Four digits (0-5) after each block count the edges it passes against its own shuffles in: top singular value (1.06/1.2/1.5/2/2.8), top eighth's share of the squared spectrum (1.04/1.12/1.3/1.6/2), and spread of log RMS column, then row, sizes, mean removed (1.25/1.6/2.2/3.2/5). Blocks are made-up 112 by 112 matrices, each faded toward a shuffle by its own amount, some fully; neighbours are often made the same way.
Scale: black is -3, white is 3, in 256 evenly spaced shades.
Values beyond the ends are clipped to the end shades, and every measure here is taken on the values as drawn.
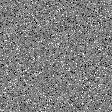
0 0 0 0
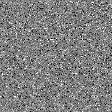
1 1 0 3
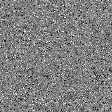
2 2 0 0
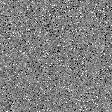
2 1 0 0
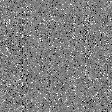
1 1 2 0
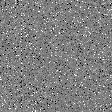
1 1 1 0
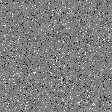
0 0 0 0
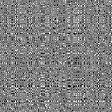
5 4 3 3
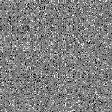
4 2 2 1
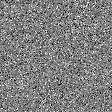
2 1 0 0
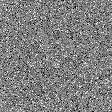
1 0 0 0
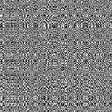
5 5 4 4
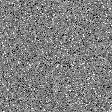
2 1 0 0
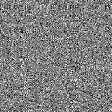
4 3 2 1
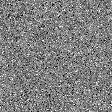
0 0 0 1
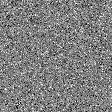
0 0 0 0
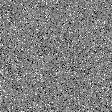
0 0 0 0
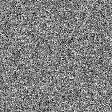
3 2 0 0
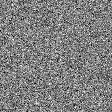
1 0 0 0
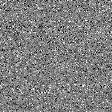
1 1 0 2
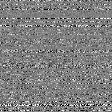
2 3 0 5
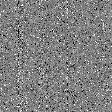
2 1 2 0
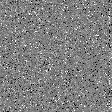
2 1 1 0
